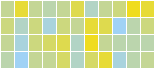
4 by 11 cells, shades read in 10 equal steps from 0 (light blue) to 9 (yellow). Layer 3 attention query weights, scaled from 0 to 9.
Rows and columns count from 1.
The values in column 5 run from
4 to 7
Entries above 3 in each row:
9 7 6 6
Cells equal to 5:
6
